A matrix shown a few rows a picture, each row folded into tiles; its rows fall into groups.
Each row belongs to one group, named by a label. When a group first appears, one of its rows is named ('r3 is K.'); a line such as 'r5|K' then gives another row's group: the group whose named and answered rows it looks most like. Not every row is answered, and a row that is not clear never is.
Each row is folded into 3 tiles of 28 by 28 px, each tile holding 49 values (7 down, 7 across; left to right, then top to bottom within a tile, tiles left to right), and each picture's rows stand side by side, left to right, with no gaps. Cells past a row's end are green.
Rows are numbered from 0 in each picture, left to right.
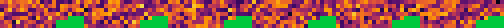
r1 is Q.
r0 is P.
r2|P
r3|P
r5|Q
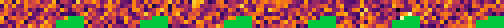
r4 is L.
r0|P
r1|Q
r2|P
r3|P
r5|P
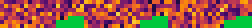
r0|L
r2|L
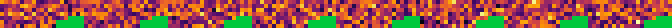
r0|Q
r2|Q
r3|Q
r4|P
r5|Q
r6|P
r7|Q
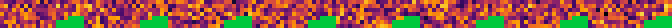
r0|L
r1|L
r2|Q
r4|P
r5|Q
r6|L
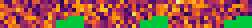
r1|L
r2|P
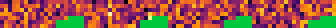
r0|L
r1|L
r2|P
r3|Q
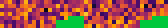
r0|Q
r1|L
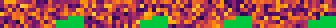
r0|Q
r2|P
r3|P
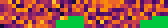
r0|P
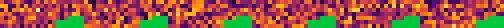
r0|L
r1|L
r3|P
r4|L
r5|L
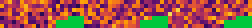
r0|Q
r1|P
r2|Q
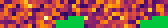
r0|P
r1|P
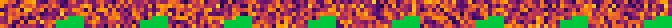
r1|L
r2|Q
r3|L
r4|L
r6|L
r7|L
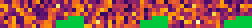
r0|L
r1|L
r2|P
